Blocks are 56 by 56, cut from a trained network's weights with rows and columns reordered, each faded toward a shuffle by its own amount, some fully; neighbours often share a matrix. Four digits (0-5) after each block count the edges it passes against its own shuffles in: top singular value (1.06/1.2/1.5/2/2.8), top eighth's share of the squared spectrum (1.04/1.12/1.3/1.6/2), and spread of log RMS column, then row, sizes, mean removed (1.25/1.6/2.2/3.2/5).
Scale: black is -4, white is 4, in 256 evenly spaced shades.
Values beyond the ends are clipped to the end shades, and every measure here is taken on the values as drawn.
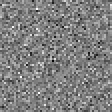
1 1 0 0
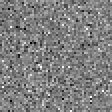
0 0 0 0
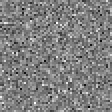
0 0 0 0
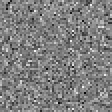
1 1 0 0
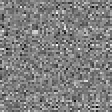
4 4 2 2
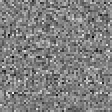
2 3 1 2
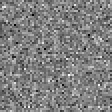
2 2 0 1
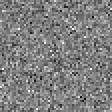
0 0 0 0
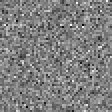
2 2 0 1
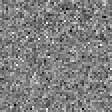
0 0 0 0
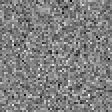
1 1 0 0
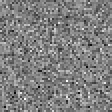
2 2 0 1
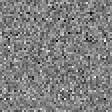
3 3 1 2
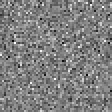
1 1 0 0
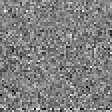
3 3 1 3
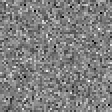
0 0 0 0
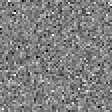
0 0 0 0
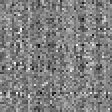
3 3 0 2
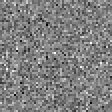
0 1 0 0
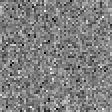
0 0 0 0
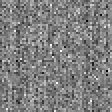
2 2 0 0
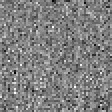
1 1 0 0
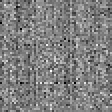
3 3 0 2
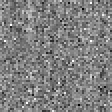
2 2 0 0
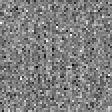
2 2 0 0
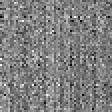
3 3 1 2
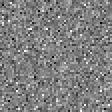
0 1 0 0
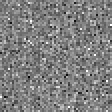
1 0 0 0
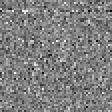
2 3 0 2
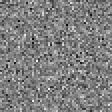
2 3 0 1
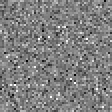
1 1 0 0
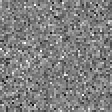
1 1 0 0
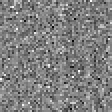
1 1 0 0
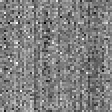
3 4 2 2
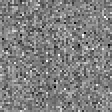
1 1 0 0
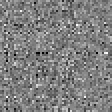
3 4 2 2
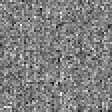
2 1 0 0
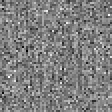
2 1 0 1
